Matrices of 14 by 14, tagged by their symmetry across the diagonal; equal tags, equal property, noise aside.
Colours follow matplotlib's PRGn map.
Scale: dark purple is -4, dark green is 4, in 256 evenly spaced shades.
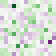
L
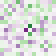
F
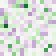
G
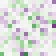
F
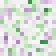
L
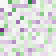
F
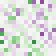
F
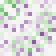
G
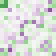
G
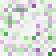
F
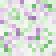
G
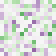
F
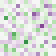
F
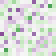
G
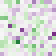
L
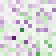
L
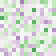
L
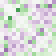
G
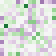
G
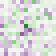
L
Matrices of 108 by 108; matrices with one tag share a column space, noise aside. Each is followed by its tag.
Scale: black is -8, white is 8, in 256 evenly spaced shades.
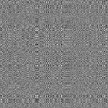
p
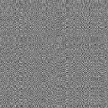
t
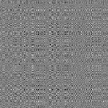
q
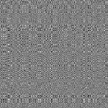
p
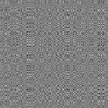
q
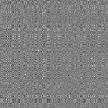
p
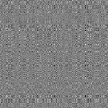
p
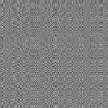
t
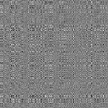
p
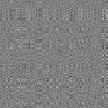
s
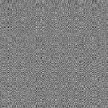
t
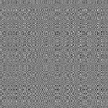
q
